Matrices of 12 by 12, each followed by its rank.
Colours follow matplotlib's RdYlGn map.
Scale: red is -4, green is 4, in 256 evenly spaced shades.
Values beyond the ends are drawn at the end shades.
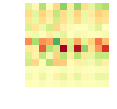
two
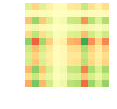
one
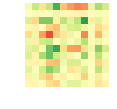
two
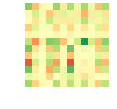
two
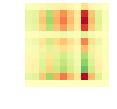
one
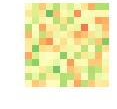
full rank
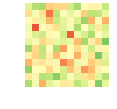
full rank
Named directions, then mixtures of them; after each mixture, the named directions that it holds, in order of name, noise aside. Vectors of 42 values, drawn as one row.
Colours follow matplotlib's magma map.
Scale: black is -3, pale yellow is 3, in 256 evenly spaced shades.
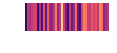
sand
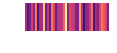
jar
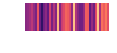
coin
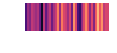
coin, sand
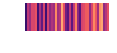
sand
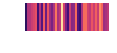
sand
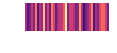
jar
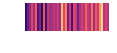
coin, jar, sand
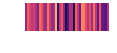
coin, jar, sand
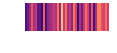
coin, jar, sand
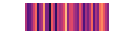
jar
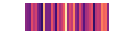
coin, jar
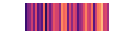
coin, jar, sand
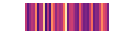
jar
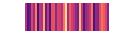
jar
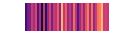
coin, jar, sand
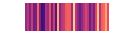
coin
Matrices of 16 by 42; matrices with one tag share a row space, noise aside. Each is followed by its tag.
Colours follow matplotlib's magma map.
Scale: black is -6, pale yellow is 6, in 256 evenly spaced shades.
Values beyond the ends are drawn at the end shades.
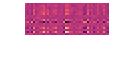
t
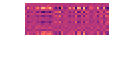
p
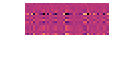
t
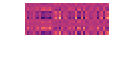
p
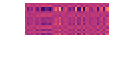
p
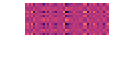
t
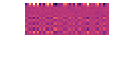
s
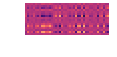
p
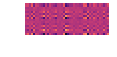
t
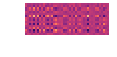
s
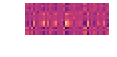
t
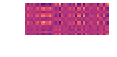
p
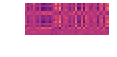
p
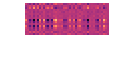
s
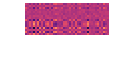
s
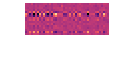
s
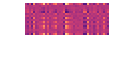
t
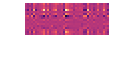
t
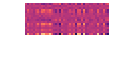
p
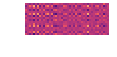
s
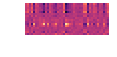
t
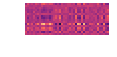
p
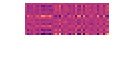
p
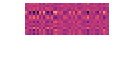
s
